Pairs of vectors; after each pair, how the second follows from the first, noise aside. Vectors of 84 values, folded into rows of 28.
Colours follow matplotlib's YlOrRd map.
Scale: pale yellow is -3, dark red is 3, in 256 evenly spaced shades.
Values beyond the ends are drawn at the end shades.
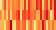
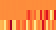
partly zeroed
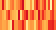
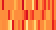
partly zeroed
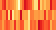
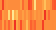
partly zeroed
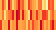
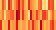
copied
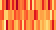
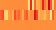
partly zeroed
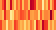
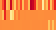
partly zeroed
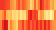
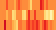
partly zeroed
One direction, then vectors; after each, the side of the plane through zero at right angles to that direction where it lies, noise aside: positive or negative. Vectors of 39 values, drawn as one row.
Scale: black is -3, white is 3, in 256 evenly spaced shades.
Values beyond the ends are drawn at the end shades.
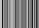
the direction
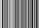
positive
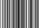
positive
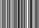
positive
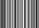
positive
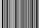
positive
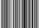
positive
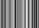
positive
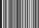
negative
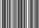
positive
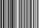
negative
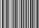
positive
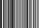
negative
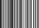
negative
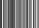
negative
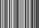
positive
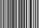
negative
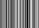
negative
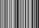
positive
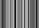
positive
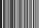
negative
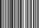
negative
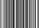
negative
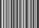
negative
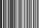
negative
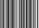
negative
